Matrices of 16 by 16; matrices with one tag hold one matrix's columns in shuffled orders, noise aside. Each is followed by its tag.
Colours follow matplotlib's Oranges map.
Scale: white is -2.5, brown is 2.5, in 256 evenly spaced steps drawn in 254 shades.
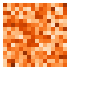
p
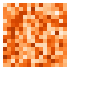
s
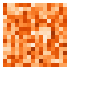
s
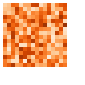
s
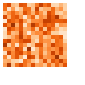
s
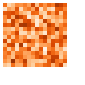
p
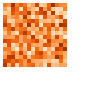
p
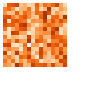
s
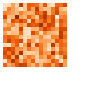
s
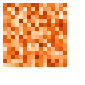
p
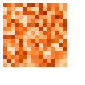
p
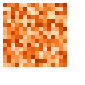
p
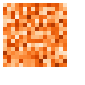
p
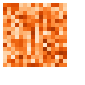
s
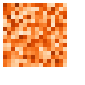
p
